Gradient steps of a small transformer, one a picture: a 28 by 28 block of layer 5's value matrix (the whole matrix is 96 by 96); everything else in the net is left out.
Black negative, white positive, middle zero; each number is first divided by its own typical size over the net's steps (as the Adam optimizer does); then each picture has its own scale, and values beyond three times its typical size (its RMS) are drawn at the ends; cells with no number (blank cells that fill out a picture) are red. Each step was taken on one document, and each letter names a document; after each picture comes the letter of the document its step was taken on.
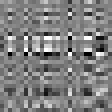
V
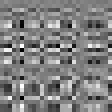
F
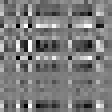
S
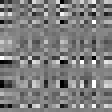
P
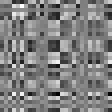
F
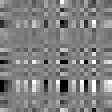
P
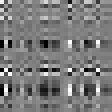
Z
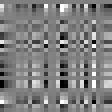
P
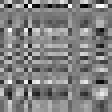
V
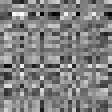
F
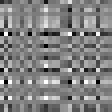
Z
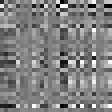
P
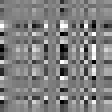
P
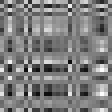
V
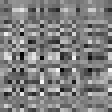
F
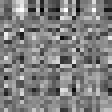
F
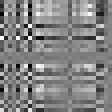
V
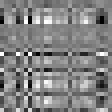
V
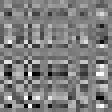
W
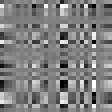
P
